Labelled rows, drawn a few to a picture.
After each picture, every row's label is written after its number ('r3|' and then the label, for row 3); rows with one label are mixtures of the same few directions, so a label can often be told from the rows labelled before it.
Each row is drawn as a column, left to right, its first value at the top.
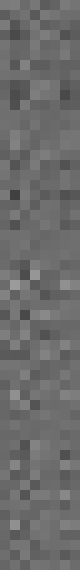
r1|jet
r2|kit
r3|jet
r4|jet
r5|jet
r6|jet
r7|kit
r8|kit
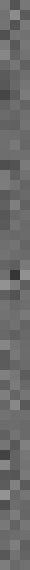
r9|kit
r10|jet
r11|jet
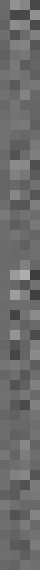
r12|kit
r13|jet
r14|jet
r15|jet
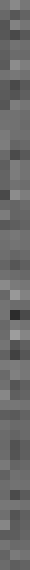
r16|kit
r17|jet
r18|jet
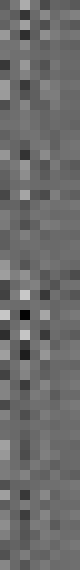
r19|jet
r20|jet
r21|jet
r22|kit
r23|jet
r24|kit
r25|jet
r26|jet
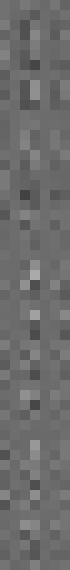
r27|kit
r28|kit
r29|kit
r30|jet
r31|kit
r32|kit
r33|jet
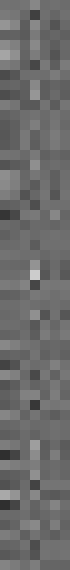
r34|kit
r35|kit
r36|kit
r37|jet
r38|jet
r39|kit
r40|jet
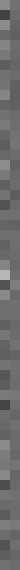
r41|jet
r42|kit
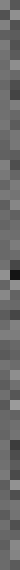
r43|jet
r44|jet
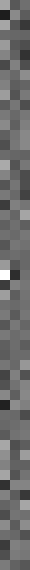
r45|jet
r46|jet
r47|kit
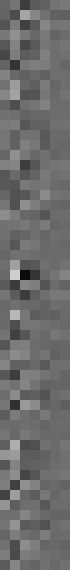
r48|kit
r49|jet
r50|jet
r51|jet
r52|kit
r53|jet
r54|jet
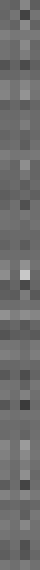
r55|jet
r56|jet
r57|jet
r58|jet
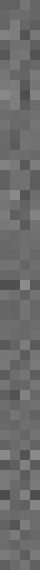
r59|kit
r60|kit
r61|kit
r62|kit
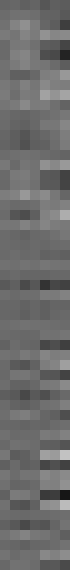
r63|kit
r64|kit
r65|kit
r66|kit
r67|kit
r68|kit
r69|kit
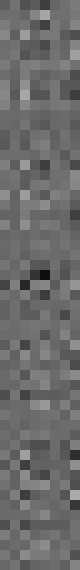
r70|kit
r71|kit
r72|kit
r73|jet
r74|jet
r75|kit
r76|jet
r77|kit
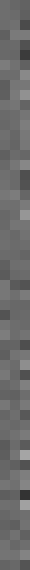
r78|jet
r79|kit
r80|kit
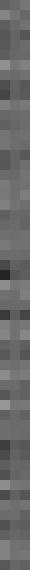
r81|jet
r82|jet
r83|jet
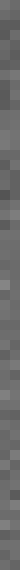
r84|kit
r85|kit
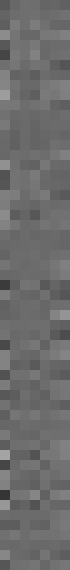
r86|kit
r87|kit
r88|kit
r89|kit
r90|kit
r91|jet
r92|jet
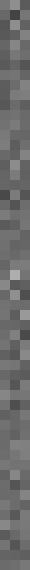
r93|kit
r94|jet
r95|jet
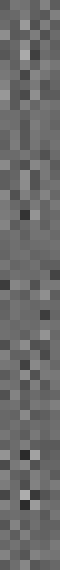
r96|kit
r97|kit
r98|kit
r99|kit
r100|jet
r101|jet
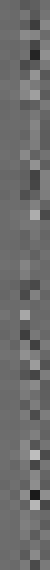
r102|jet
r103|kit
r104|jet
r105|kit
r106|kit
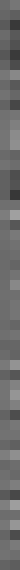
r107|kit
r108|kit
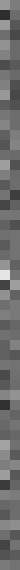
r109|jet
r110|kit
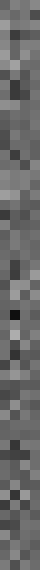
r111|kit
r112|jet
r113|kit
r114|jet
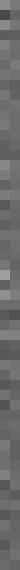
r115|jet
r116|jet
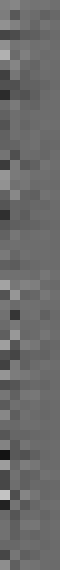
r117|kit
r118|jet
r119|kit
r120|kit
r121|jet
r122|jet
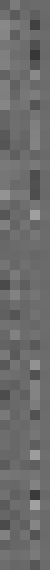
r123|kit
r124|jet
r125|kit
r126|kit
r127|kit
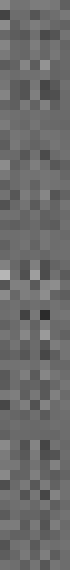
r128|jet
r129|kit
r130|jet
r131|jet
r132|jet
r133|kit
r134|jet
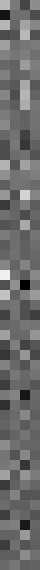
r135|jet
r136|kit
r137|kit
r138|jet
